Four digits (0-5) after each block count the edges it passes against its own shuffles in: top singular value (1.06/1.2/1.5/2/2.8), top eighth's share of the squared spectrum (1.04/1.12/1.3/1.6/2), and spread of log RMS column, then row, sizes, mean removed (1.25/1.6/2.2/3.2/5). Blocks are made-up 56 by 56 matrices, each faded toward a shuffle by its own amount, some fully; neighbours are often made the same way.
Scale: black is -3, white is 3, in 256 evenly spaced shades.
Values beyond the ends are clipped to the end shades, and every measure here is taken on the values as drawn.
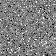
0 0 0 0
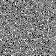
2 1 0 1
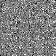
3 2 1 1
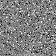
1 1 0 0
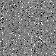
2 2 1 0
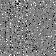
1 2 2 0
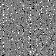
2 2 2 0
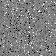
0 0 0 0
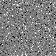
0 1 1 0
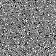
0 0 0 0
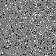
2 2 1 0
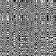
4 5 4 3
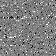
2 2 0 1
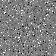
0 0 0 0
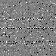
4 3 0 2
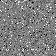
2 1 0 0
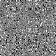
3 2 1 1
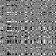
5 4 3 3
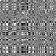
5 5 3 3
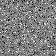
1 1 0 0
